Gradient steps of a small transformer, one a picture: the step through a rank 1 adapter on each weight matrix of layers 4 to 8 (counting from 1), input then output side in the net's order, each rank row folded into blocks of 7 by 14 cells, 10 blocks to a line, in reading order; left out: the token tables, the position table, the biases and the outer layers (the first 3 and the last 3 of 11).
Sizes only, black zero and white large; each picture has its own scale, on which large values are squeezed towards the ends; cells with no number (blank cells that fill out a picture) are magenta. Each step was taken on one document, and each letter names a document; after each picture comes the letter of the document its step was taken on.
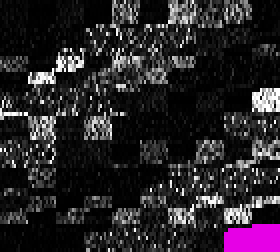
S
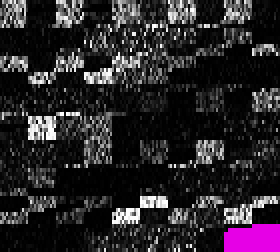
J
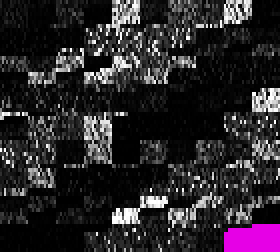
S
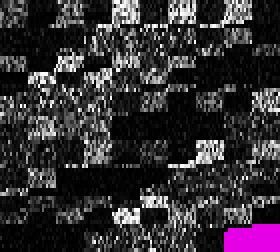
J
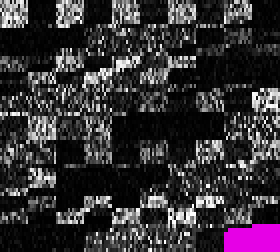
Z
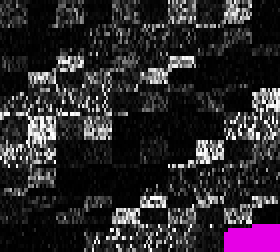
Z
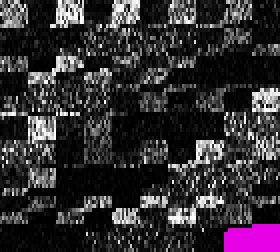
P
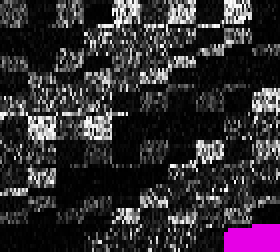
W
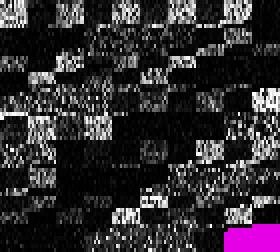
Z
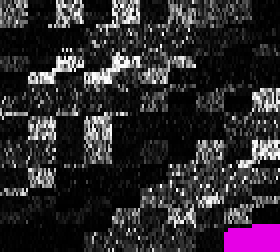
S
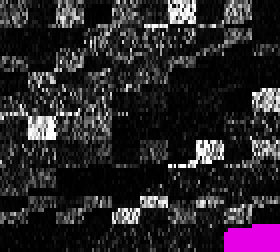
J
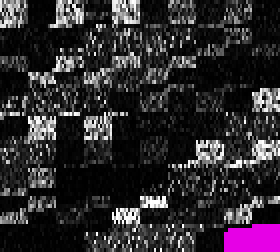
P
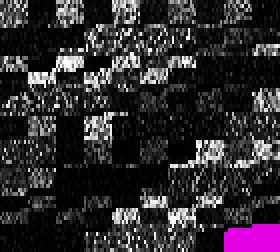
P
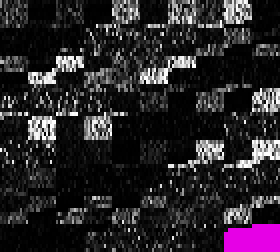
S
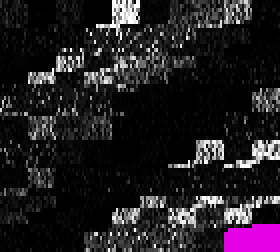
S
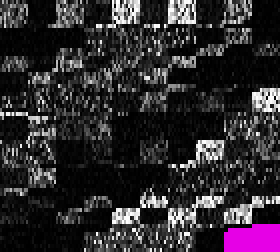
Z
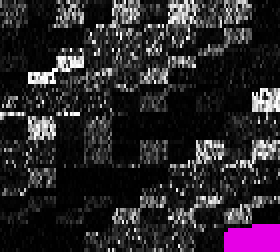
P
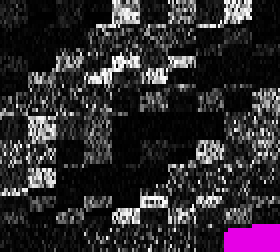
W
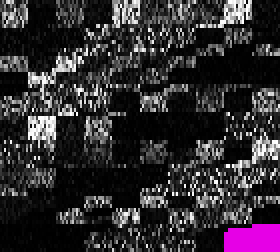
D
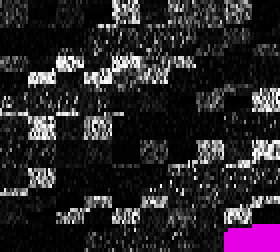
S
